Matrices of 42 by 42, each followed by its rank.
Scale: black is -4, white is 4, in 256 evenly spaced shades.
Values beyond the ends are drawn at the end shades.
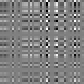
one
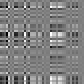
one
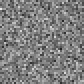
full rank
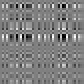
one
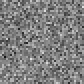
full rank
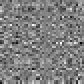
five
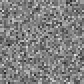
full rank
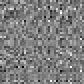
five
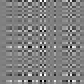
one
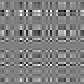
one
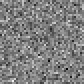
full rank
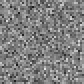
full rank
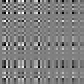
one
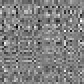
five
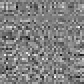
five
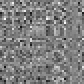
five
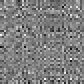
five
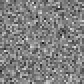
full rank
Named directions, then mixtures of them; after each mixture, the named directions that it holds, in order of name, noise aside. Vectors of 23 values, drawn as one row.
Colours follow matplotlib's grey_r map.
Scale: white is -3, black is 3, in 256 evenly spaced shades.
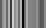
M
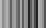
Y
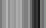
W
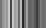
M, W, Y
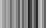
Y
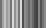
M, W, Y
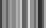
M, W, Y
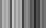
M, W, Y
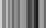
M, W, Y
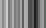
W, Y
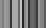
M, Y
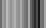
W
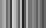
M, Y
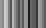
Y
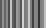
M, W, Y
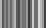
W, Y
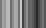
M, W, Y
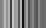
M, Y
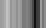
W, Y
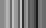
M, W, Y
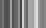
M, W, Y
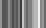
M, W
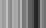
W, Y
